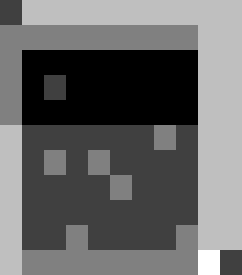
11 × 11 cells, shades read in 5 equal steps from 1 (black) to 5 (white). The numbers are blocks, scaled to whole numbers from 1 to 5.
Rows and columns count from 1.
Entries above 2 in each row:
10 11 3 3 3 4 5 4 3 5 10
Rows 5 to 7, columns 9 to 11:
1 4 4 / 2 4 4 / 2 4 4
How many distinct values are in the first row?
2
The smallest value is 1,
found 23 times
